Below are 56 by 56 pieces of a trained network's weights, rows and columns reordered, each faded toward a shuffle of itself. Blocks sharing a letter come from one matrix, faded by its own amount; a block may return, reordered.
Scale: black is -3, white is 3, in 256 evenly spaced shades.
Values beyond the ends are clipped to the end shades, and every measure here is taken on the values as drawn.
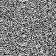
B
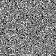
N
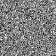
N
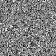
B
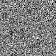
B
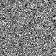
B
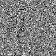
N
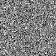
N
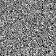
N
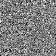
B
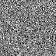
B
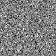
B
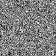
B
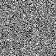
N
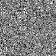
N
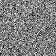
N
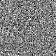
N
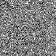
N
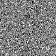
N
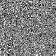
N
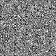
B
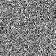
B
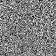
N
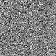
B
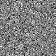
N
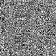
N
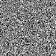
N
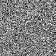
N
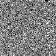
N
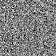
N
